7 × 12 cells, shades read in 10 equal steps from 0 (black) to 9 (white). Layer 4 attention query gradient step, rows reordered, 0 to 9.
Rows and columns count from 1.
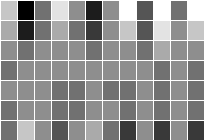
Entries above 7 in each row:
4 1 0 0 0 0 0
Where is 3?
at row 1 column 9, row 2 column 9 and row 7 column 4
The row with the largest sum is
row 1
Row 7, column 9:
5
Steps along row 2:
down up up down down up up down up down up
